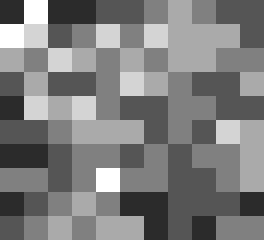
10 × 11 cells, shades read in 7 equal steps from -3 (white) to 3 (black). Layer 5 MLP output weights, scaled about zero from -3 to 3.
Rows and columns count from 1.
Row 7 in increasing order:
-1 0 0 0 0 0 1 1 1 2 2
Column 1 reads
2 -3 -1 1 2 1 2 0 2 1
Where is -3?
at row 1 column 2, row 2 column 1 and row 8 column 5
